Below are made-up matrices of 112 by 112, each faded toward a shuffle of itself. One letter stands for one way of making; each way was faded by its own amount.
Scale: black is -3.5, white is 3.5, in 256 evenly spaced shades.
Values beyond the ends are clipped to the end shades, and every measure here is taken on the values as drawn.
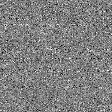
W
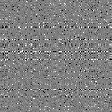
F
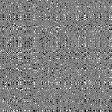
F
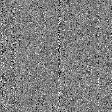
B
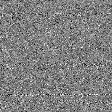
W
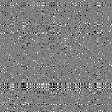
F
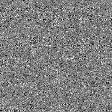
W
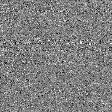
W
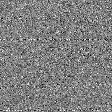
W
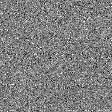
W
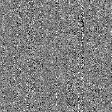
B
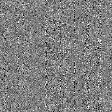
B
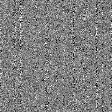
B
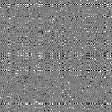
F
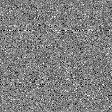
W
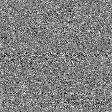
W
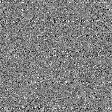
W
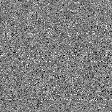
W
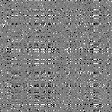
F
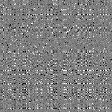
F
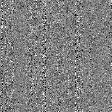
B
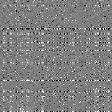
F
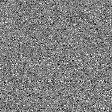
W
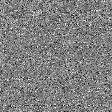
W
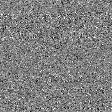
W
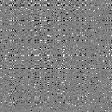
F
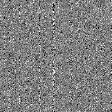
B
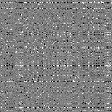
F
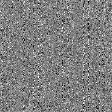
B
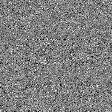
W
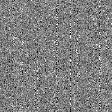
B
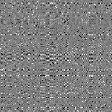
F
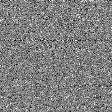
W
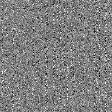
B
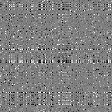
F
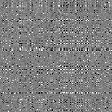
F
